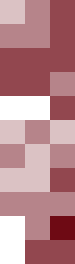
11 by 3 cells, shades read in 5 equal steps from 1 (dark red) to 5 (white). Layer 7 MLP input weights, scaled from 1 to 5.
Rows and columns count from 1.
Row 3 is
2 2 2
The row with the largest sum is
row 5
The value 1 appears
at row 10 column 3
